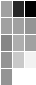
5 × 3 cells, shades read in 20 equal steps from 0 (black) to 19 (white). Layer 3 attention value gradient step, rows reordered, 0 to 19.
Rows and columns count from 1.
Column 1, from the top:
12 12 10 11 11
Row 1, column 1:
12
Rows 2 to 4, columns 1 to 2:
12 12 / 10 13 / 11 15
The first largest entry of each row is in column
1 1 2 3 2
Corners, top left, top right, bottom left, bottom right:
12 0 11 19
